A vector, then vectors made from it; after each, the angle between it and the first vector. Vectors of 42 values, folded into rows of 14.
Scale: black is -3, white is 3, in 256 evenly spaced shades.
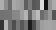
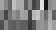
nearly parallel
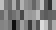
partly aligned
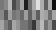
orthogonal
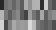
nearly opposite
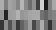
partly aligned
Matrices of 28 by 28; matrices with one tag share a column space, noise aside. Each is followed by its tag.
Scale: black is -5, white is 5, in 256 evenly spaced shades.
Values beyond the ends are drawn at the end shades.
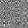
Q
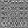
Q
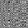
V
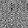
V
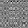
Q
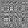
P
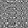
Q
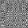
V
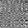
V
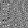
V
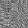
V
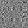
P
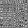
V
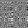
P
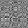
P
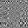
Q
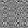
Q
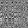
P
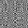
V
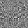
P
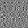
P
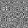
P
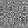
P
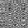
V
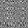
Q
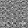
Q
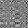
Q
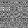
P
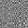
Q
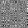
V
